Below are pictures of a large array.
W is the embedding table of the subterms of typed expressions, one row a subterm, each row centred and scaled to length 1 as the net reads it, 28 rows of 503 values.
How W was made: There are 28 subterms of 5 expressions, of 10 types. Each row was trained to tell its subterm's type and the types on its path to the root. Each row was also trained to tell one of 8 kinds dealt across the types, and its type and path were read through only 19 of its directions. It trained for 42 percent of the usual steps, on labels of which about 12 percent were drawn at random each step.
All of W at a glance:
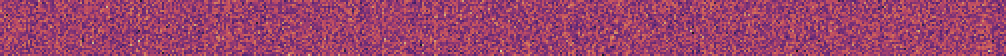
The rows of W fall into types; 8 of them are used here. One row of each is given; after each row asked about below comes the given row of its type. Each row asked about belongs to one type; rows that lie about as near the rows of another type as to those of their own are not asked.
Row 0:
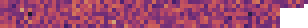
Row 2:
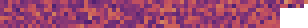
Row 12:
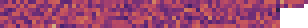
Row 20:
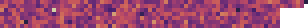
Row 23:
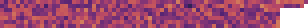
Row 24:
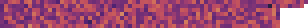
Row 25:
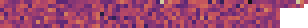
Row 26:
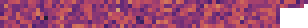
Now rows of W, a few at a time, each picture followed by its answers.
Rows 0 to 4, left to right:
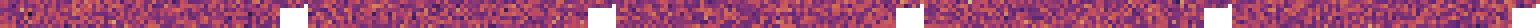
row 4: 23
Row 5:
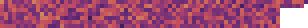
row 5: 23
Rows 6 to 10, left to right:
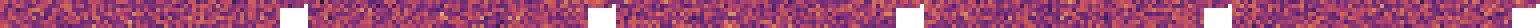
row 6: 25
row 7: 26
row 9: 25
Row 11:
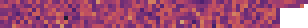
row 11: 26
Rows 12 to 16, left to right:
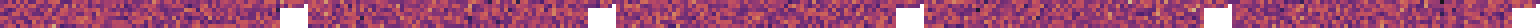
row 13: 20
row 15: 23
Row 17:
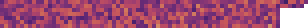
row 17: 20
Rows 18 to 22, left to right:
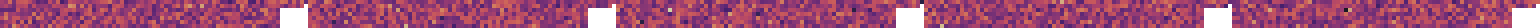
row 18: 26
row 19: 25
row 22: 2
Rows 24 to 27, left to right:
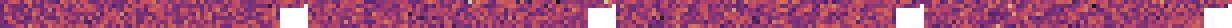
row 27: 2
